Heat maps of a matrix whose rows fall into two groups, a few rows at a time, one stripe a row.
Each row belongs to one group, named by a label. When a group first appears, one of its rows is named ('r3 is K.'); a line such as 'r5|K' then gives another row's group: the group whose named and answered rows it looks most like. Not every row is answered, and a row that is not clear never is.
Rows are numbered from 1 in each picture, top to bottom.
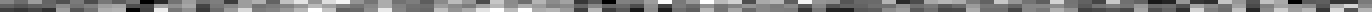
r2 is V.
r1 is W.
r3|V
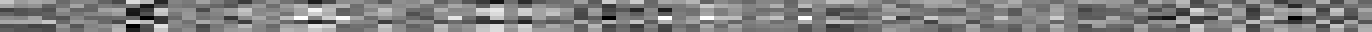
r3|V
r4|V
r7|V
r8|V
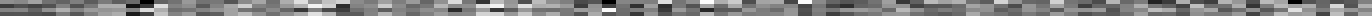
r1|W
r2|V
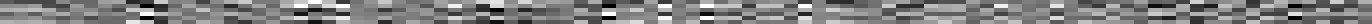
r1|V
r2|W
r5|W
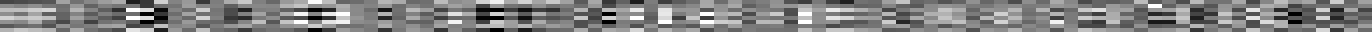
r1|V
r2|W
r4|W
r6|W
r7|V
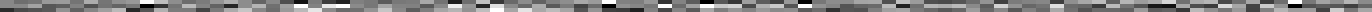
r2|W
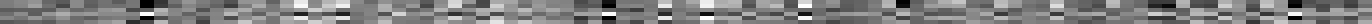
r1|W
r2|W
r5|W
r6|V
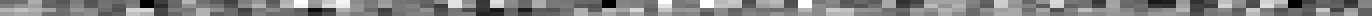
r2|W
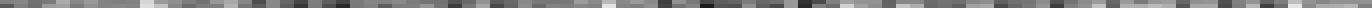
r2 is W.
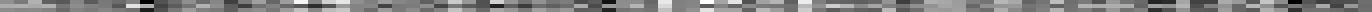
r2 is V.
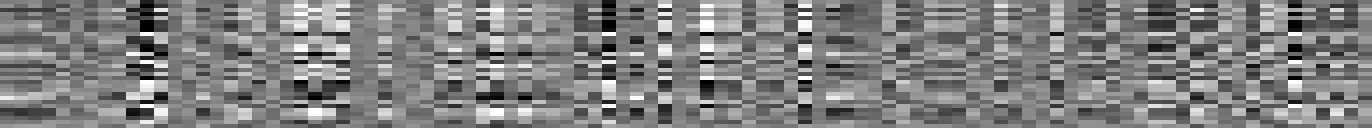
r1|W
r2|W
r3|V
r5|V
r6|W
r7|W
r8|W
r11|V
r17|V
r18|W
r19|V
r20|W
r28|V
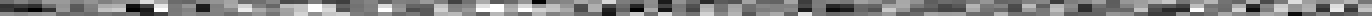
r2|V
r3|V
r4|W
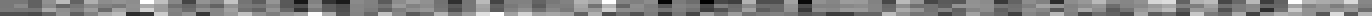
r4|V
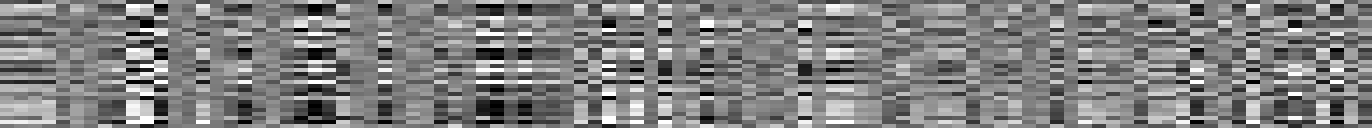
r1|V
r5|V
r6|W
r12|V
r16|V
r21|V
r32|W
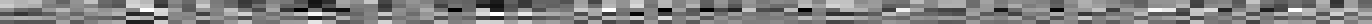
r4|V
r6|V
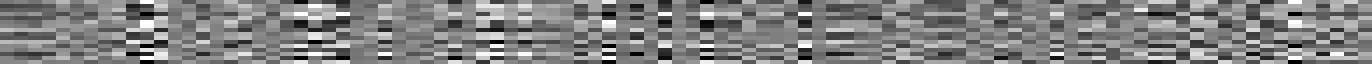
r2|V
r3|V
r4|W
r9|V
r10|V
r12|W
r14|V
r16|W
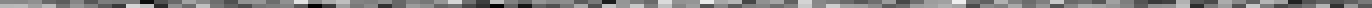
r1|W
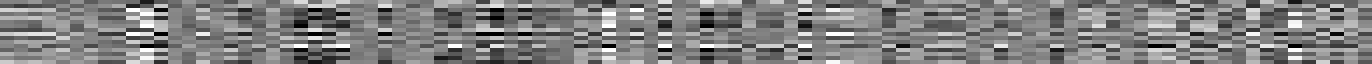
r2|V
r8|V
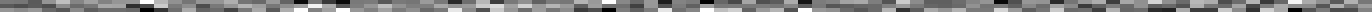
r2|V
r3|W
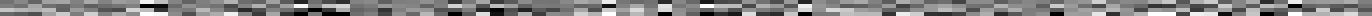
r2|W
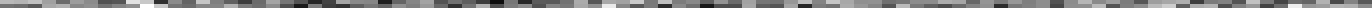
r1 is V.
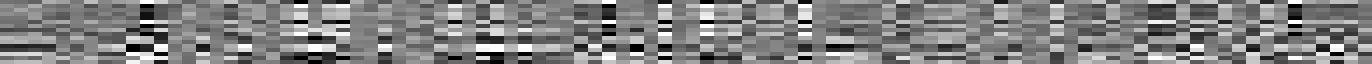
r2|W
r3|W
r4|W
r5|W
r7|W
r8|V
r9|W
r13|V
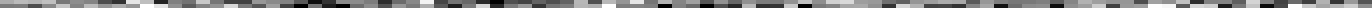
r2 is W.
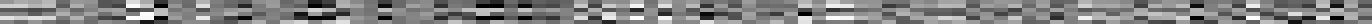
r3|V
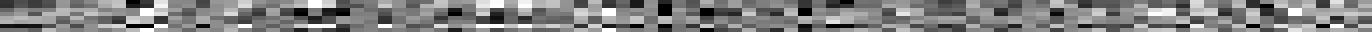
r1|V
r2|V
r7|V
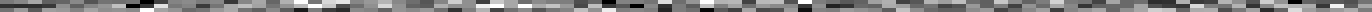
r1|W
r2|V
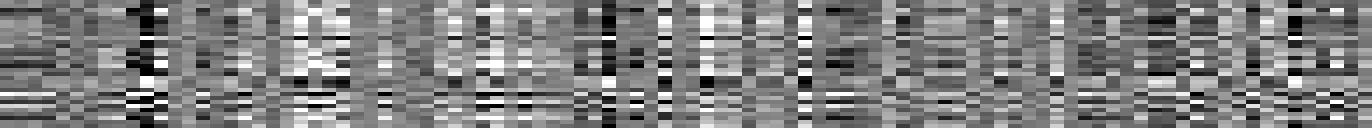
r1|W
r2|W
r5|W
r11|W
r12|W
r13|V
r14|V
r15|W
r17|V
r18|W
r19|W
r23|V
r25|W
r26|V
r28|W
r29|V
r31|W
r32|W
